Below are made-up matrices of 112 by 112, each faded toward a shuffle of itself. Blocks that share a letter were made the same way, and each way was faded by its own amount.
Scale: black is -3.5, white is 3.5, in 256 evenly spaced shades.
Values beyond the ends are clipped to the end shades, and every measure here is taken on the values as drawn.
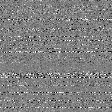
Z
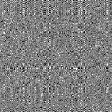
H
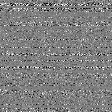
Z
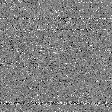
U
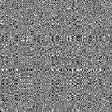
H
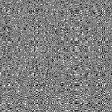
H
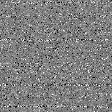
U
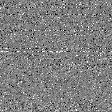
U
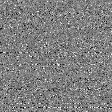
U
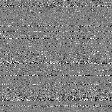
Z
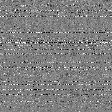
Z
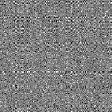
H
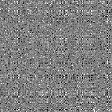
H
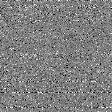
U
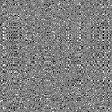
H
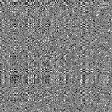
H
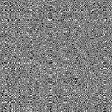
H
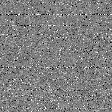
U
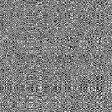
H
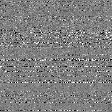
Z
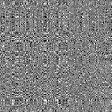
H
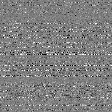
Z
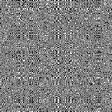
H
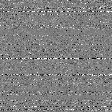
Z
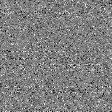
U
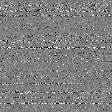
Z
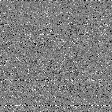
U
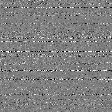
Z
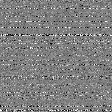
Z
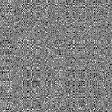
H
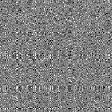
H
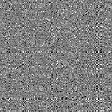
H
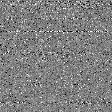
U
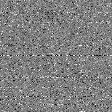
U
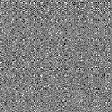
H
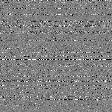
Z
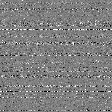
Z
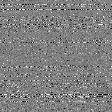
Z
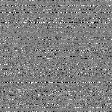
Z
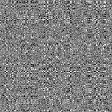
H
